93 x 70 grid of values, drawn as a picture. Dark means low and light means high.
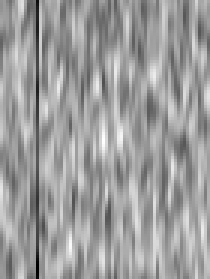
Column 13 stands out from the rest. The grain runs up and down. On average the colour sits 60% of the way up the scale.
